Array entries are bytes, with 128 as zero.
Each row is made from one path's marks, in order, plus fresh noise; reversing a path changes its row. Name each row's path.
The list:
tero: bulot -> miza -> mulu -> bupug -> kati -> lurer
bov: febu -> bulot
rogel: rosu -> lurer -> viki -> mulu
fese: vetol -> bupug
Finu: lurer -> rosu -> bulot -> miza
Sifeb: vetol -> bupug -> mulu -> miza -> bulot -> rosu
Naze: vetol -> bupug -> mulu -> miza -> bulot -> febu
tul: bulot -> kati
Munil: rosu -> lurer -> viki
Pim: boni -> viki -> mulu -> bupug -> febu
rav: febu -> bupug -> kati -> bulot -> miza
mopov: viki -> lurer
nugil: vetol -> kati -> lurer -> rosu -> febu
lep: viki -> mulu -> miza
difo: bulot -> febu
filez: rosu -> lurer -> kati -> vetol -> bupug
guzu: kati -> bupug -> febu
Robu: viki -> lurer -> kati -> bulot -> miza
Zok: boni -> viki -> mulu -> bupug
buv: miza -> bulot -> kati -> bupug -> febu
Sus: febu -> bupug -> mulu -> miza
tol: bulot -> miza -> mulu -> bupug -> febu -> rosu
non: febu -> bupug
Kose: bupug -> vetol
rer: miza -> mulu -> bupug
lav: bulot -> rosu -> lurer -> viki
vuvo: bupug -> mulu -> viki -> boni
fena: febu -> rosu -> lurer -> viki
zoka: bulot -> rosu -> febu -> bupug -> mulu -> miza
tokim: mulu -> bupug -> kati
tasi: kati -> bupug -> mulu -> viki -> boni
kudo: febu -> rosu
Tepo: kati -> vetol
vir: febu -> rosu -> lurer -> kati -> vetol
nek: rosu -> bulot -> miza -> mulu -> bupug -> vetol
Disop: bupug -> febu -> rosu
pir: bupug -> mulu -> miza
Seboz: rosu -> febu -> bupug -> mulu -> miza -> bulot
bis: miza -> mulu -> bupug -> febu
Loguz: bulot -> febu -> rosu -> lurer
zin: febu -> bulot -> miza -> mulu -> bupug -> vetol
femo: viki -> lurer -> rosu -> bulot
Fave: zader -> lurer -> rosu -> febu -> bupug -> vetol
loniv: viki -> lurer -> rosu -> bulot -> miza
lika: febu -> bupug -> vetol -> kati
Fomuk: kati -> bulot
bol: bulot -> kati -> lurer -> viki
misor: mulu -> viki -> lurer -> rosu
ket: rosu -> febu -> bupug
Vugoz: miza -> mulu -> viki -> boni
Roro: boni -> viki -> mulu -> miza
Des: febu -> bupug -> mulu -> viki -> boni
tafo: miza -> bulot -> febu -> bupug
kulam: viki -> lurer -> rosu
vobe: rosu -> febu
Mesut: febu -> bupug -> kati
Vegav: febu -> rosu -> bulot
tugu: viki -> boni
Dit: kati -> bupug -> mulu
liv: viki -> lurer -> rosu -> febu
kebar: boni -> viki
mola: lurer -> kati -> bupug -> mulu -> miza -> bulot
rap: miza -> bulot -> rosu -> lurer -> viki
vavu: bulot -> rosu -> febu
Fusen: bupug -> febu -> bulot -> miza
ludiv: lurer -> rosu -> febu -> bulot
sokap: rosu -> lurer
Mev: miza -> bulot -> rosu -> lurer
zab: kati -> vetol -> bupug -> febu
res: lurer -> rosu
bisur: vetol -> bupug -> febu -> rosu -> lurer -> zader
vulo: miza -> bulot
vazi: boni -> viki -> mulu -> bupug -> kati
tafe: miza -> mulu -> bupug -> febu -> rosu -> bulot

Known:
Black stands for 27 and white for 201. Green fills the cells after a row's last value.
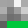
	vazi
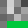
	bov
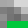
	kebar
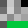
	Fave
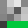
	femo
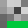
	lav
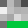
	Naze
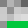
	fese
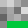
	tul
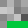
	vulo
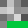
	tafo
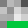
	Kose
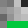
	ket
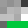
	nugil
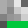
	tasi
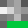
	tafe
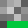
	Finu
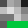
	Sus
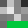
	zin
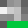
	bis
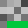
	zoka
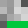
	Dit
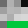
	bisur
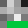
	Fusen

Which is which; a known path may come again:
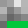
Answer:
Zok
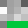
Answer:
Sifeb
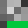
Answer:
ludiv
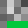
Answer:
bov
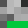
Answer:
Des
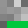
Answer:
sokap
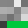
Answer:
rogel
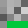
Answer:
vavu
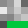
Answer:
tokim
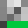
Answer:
femo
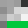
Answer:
zab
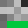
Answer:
Seboz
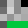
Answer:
Fave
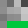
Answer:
vobe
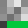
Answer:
kulam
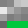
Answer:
Vugoz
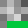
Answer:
buv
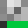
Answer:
Robu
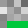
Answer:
nek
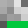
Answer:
tasi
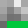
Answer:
vazi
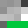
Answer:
nugil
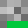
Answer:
rap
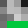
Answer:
non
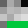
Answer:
bisur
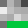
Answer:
Naze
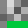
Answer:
difo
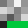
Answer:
misor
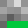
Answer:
Pim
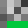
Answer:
Loguz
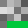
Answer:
tol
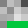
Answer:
Kose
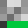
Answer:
mopov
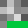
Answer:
tafo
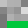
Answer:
Fomuk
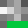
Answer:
tafe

